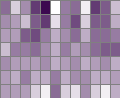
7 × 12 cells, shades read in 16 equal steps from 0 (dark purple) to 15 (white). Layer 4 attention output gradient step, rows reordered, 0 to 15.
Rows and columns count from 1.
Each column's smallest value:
6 7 5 3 0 6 7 4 8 3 5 5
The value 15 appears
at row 1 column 6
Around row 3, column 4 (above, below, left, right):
5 6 5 7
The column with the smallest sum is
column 4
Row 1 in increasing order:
0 3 3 5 6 6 7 8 11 12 14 15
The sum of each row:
90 92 87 89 107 108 128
